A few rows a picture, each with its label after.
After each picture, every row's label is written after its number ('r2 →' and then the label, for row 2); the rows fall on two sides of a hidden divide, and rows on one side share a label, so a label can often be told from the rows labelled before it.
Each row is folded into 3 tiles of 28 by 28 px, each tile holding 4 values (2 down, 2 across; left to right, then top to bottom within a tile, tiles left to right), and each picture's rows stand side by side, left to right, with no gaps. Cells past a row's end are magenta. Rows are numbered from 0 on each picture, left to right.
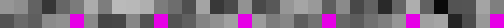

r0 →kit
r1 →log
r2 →kit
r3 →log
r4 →kit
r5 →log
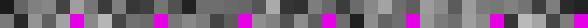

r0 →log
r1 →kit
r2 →log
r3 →kit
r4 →log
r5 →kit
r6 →kit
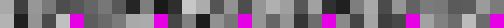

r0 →log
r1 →kit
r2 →kit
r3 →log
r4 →log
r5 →kit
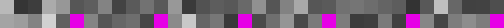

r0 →kit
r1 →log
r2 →kit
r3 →log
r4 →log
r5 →kit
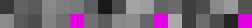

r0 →log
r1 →log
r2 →log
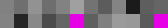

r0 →log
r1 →kit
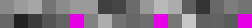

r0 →log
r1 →kit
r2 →kit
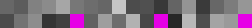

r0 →log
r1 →kit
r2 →kit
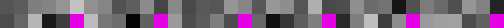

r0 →log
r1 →log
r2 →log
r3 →log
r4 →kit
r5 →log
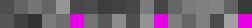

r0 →log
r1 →log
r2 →log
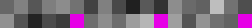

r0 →log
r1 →kit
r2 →log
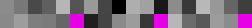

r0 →kit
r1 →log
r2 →log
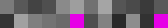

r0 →kit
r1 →kit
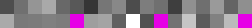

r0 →log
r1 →kit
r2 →kit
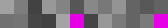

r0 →log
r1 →kit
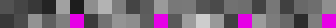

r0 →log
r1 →kit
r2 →kit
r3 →log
